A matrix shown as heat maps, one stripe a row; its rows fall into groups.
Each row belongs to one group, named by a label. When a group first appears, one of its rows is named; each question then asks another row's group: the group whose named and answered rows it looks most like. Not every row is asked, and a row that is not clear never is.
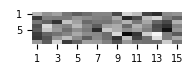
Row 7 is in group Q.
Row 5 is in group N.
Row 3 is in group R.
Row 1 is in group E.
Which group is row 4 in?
N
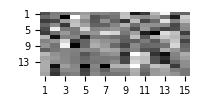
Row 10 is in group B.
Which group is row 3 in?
Q
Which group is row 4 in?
R
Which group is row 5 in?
N
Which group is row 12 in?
E
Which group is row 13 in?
E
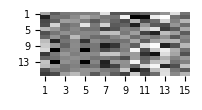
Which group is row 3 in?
Q
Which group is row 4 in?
N
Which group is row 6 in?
B
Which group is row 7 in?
R
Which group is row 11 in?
B
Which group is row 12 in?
Q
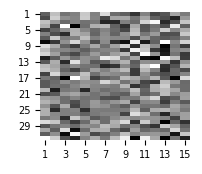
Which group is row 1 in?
N
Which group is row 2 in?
N
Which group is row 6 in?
R
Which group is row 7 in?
N
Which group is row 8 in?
Q
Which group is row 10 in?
E
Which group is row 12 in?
B
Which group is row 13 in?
R
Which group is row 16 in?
N
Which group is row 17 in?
R
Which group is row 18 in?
B
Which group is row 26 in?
E
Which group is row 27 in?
R
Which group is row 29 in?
B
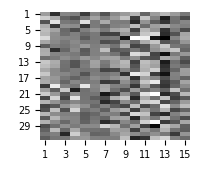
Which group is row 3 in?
N
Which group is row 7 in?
E
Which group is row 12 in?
B
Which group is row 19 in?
N
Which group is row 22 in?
R
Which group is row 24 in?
Q
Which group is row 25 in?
R
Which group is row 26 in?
E
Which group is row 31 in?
R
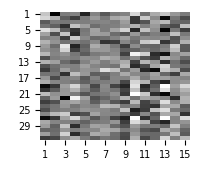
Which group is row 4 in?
R
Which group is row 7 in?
R
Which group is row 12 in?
B
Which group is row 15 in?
B
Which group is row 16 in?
R
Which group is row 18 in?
E
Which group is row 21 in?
E
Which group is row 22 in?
R
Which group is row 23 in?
Q
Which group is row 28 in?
E
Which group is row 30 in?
B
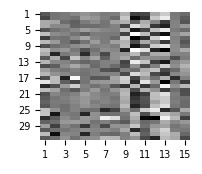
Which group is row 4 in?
E
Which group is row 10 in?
E
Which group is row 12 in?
R
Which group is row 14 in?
Q
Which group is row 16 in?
E
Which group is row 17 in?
R
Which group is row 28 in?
Q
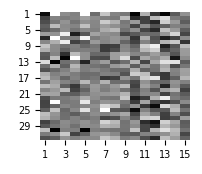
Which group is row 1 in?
N
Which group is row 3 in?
B
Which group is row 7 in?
N
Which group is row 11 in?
R
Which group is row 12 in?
R
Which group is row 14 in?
R
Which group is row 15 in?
Q
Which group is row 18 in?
N
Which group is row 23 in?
N
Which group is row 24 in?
B
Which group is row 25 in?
N
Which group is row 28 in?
B
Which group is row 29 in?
B
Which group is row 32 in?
B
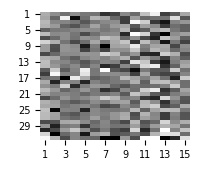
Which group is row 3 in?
E
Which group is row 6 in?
E
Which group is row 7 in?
B
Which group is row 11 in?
B
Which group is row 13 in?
E
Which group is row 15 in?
N
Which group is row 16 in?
N
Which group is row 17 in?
R
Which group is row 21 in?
E
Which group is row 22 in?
B
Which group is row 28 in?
Q
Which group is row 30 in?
Q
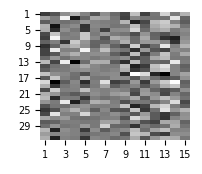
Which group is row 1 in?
Q
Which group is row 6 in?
N
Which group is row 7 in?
N
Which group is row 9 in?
Q
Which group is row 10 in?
N
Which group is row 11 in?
Q
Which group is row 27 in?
E
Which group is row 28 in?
B
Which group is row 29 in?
N
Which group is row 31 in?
E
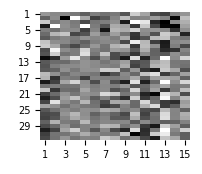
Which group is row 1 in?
E
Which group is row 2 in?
R
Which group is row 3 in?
E
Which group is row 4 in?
N
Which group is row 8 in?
E
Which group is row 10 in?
N
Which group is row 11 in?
N
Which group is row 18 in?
Q
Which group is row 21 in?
B
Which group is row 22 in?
Q
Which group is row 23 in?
N
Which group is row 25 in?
B
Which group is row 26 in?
Q
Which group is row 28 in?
N
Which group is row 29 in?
B
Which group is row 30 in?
Q
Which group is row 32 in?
B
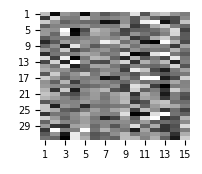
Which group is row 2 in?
N
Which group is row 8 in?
B
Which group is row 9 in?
R
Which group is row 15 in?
E
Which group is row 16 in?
N
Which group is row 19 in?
E
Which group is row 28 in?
N
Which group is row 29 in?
R
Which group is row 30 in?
N
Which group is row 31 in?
R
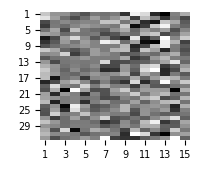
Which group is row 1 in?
E
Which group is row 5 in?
R
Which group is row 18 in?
Q
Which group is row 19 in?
N
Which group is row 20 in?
R
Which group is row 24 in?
R
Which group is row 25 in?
R
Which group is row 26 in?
N
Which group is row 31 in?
E
